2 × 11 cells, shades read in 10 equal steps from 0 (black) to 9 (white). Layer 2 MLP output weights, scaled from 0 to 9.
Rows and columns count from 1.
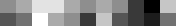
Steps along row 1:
up up same down down up down down down up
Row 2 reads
3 4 9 6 5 2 7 3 2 1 4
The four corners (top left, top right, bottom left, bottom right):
5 7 3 4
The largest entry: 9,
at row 2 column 3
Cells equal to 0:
1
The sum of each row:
58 46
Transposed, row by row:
5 3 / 6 4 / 8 9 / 8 6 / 6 5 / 5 2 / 6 7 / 5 3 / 2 2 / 0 1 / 7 4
